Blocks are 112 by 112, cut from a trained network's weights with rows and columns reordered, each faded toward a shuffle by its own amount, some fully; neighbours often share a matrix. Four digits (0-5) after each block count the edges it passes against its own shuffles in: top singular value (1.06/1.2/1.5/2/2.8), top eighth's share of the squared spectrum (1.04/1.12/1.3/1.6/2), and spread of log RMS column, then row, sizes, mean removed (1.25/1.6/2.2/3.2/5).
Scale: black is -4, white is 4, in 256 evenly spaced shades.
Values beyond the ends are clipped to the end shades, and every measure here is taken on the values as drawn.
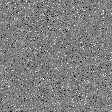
0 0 0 0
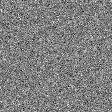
0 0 0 0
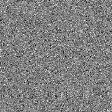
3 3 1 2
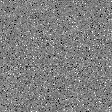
3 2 0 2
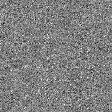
3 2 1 1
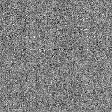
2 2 0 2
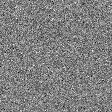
0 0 0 0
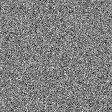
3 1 0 0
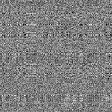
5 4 2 3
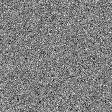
0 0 0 0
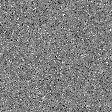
0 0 0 0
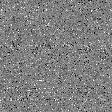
3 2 0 2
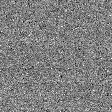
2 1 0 0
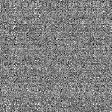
4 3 2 2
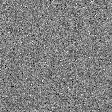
1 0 0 0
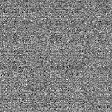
4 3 2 2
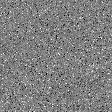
1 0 0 0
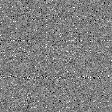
3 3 2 2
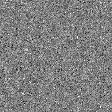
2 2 1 1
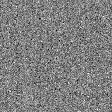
1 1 0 0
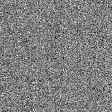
2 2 1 1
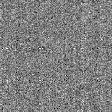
3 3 1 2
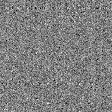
2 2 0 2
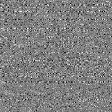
4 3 1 3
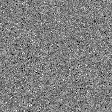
2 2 1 0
